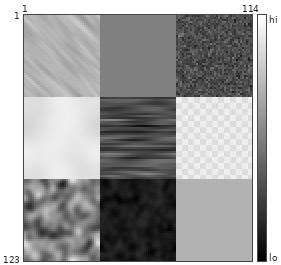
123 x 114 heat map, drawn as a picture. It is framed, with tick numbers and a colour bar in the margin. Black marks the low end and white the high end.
It is made of 3 by 3 panels. Panel 1,1: high, slanting down to the right, faint in contrast. Panel 1,2: middling, flat. Panel 1,3: low, fine-grained. Panel 2,1: very high, smooth, faint in contrast. Panel 2,2: low, streaked across. Panel 2,3: very high, checkered, faint in contrast. Panel 3,1: middling, blotchy, strong in contrast. Panel 3,2: very low, blotchy, faint in contrast. Panel 3,3: high, flat.
